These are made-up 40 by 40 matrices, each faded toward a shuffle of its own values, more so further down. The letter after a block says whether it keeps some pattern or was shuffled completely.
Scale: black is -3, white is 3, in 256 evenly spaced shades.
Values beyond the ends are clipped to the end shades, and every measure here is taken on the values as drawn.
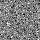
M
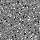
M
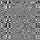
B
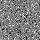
M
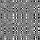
B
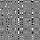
B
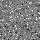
M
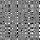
B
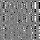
B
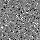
M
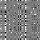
B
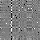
B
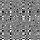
B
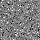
M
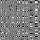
B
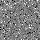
M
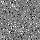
M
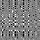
B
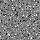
M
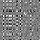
B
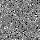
M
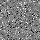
M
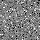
M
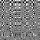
B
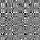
B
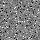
M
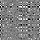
B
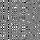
B
